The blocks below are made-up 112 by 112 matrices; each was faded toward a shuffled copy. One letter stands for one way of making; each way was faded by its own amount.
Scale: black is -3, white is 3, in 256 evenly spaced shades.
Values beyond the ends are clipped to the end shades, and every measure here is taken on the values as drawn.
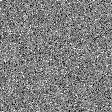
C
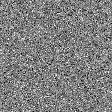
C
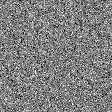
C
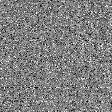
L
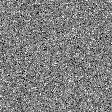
C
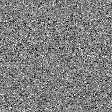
L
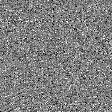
L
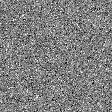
C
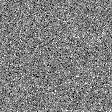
C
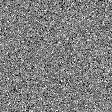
C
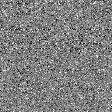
L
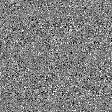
L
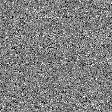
L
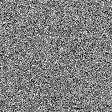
C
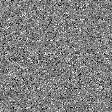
L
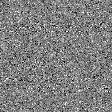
L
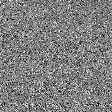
L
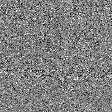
L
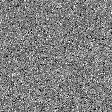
C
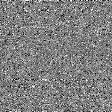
L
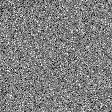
C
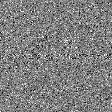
L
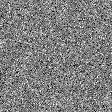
C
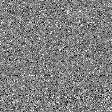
L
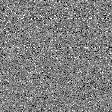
L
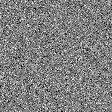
C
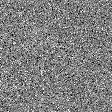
C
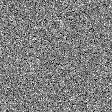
C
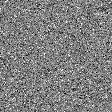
C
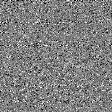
L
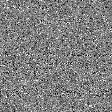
L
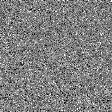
L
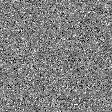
L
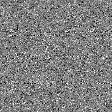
L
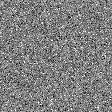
C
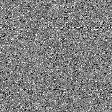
L
